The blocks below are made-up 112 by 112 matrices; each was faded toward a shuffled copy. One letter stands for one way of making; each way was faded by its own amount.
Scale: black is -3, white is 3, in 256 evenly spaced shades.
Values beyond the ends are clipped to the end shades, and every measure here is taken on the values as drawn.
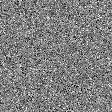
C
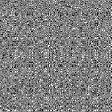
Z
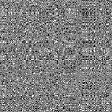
Z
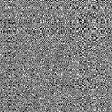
Z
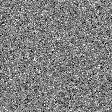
C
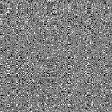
Z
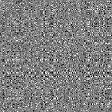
Z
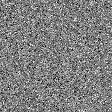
C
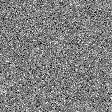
C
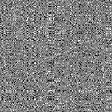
Z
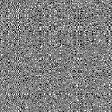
Z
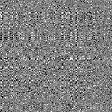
Z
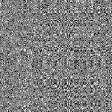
Z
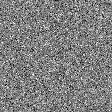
C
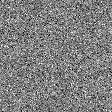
C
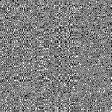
Z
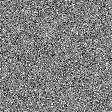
C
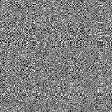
Z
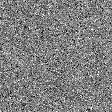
C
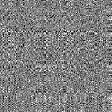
Z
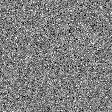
C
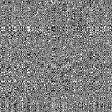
Z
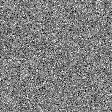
C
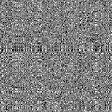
Z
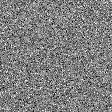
C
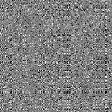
Z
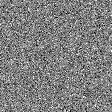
C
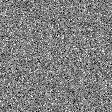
C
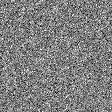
C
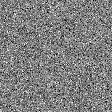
C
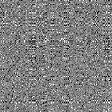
Z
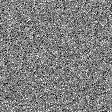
C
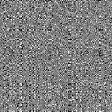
Z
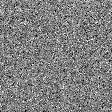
C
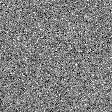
C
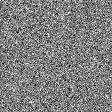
C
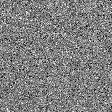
C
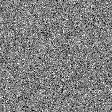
C
